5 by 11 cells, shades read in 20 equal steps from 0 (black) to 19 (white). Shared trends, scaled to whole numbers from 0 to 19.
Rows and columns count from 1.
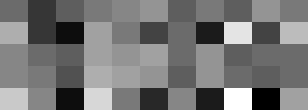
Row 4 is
10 9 6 13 12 11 7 11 8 7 8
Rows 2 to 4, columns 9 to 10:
17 5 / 7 8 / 8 7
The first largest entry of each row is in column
6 9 4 4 9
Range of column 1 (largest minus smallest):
7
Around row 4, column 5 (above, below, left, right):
11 9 13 11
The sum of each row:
92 90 102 102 97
